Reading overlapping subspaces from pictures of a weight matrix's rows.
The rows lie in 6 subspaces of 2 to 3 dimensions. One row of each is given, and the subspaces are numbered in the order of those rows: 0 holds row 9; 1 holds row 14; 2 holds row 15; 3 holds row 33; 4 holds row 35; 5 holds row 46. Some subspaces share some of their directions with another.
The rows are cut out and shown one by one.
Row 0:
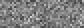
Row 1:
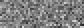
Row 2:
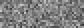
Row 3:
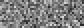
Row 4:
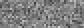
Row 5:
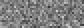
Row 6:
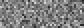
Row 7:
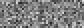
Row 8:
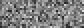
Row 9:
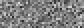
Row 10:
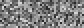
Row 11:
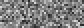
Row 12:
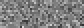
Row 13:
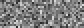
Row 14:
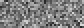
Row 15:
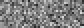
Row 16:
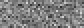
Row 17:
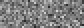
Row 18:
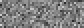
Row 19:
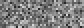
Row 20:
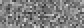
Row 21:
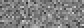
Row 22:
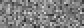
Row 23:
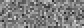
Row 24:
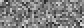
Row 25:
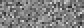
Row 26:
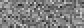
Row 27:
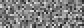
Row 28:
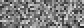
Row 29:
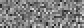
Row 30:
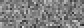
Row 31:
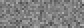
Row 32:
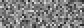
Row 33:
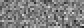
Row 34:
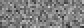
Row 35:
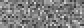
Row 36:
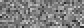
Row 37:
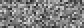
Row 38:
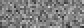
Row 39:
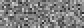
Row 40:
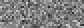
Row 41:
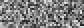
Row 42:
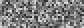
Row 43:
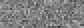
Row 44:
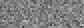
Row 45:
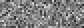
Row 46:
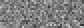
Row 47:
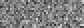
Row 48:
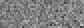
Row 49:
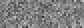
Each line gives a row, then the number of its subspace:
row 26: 4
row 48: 0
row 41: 3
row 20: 2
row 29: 5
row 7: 3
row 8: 1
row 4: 4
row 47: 5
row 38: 1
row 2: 4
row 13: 3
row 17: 2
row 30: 4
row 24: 1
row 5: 1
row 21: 0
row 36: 5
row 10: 2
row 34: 1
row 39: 2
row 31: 3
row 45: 3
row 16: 4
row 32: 5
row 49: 3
